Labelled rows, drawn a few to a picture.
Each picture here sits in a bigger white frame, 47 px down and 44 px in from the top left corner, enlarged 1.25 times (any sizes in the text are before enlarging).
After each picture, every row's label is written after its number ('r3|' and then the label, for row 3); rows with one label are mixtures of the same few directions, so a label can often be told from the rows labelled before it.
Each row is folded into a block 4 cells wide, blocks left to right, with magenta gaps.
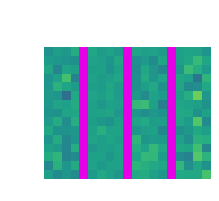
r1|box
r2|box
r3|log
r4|box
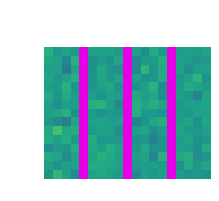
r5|box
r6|log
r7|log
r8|box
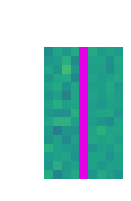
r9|box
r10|box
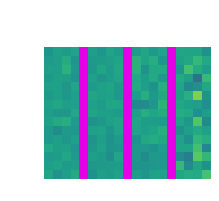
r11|box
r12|log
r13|log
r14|box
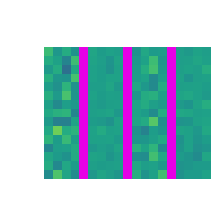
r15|box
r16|box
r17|box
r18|log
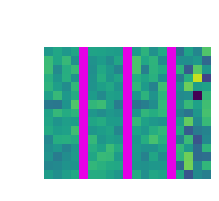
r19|log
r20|log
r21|log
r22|box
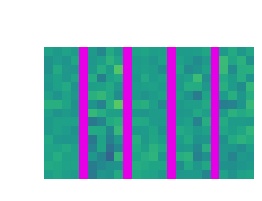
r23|log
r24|log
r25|log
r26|box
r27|log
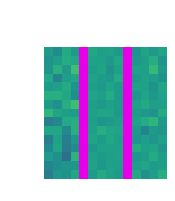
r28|log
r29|box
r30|box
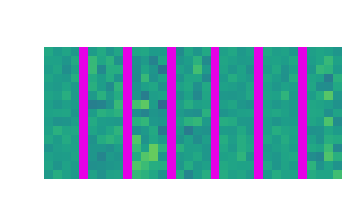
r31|box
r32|log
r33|log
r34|box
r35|log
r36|box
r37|box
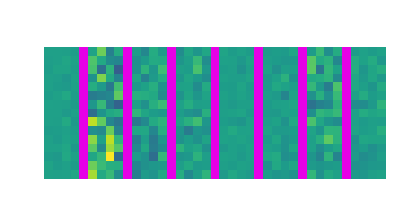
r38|box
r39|log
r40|log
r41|box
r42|box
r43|box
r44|log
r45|log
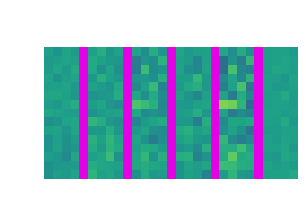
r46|log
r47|log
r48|log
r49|box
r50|log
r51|box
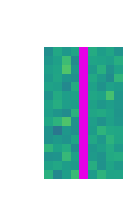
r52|box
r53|box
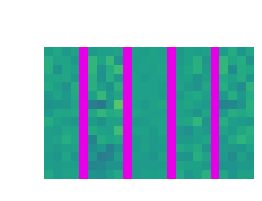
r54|log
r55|log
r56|log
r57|box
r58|log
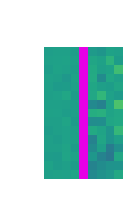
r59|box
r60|log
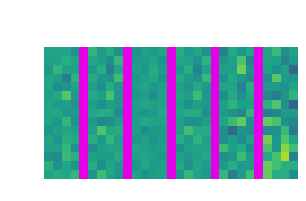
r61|box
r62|box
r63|box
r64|box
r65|box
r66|log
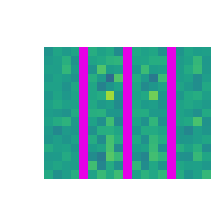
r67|box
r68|box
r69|box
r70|box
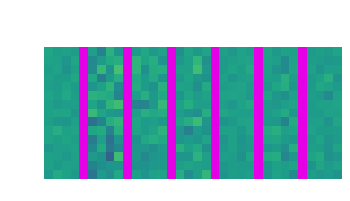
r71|box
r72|log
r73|log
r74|box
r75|log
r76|box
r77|box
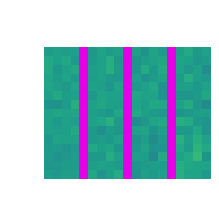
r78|log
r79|box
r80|log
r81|log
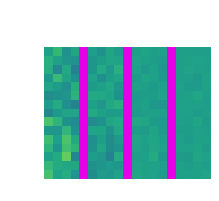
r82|log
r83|log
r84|log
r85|box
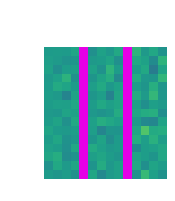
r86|box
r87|box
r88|box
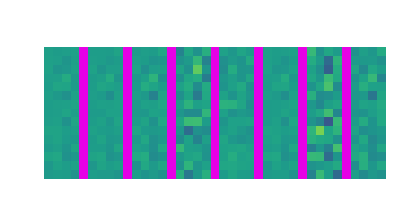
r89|box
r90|box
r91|box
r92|box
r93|log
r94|box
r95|box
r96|box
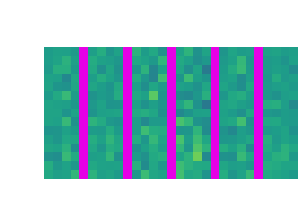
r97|box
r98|log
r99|box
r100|log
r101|box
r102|log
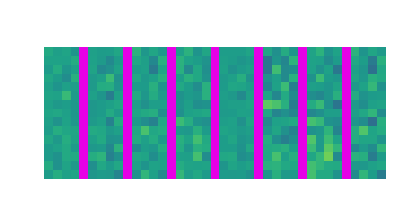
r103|box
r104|box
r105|box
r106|log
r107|box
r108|log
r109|log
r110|box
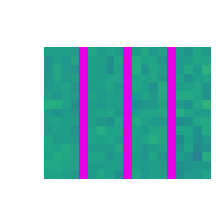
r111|log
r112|box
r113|log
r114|log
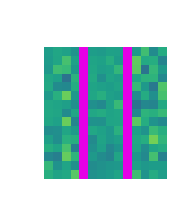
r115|box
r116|log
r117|log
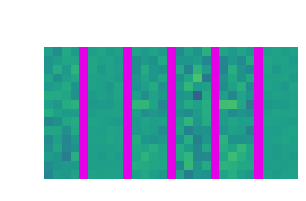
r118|log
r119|log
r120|log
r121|box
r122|log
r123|log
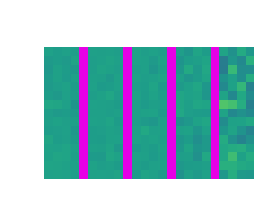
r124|log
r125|box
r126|box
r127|log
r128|log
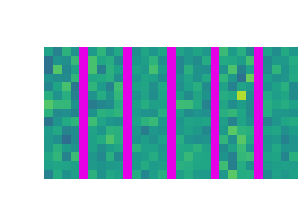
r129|log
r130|log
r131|box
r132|log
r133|box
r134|log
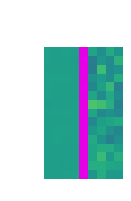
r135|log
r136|log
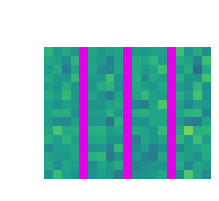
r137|box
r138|box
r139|log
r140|box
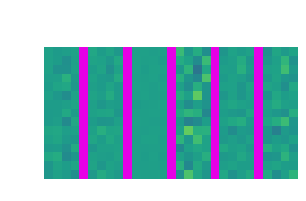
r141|box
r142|box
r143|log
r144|box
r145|box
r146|box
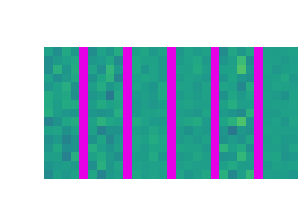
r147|log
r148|box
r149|log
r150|box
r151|box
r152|box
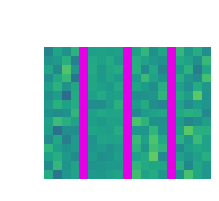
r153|box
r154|log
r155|log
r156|box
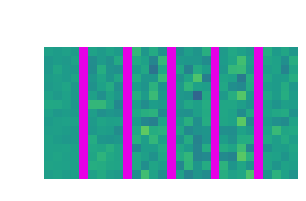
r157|log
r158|log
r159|box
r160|box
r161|box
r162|box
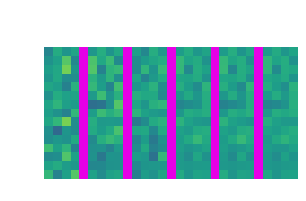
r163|box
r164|log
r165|log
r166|log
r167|log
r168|log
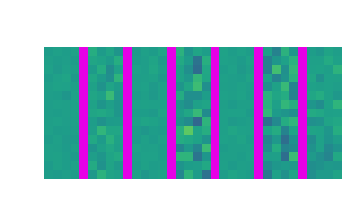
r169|box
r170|box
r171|box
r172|box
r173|box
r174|log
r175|log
